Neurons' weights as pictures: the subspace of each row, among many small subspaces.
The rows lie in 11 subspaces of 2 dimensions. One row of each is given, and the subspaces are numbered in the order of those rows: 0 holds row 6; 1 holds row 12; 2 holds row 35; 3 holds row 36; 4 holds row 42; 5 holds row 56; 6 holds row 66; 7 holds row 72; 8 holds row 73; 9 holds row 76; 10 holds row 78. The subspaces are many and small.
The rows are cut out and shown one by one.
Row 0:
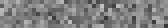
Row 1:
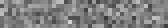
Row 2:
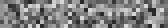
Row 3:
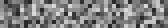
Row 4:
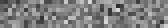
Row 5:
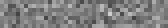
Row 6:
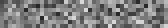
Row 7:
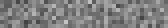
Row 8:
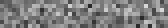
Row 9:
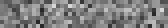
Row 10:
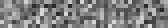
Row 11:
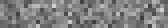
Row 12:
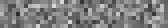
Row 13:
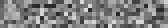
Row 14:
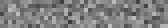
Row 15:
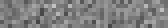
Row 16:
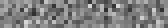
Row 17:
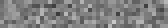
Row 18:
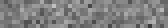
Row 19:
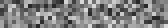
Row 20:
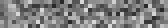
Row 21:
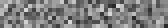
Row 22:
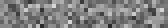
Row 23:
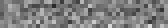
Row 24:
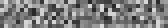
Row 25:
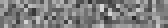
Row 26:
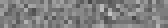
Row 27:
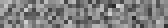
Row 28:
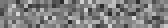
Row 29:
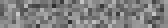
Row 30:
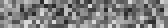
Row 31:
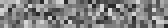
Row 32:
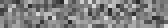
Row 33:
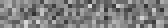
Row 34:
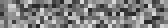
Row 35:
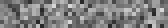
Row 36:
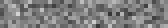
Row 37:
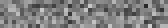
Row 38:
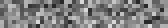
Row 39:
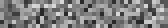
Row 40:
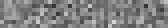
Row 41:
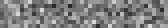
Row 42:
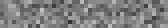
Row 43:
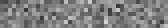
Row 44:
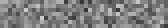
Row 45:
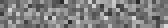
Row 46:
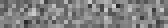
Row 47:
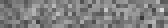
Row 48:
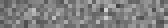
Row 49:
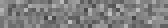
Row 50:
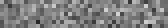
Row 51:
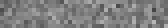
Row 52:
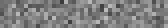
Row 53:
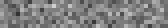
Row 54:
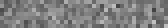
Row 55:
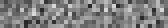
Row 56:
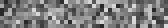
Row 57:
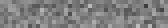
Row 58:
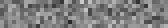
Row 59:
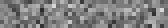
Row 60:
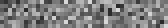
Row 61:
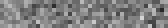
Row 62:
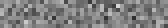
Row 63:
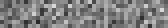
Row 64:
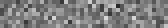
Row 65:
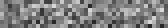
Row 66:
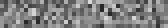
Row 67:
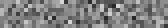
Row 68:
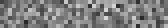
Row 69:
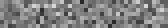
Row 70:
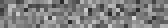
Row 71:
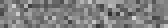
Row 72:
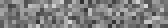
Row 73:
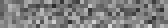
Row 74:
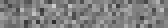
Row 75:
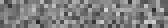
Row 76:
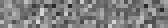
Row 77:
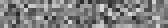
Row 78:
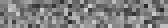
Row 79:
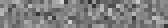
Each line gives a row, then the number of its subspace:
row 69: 9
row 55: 3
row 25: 6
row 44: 0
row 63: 9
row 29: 1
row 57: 10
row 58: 7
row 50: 5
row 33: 4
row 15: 9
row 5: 6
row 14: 10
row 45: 10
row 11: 1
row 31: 7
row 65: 8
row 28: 4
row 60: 0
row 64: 4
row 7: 9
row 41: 3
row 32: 7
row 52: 1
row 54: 5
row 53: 3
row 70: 8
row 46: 3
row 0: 5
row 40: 0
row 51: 5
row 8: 10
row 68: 10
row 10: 9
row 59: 2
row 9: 2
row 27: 2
